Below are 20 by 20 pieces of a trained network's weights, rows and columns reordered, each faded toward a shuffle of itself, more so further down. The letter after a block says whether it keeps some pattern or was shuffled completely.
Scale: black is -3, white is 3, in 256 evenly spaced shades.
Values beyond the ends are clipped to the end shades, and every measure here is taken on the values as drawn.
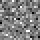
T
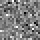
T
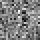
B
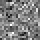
B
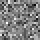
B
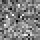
T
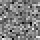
T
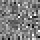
B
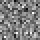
T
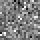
T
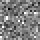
T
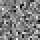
T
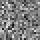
B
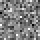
T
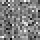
B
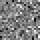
T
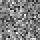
T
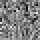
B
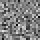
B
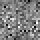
T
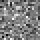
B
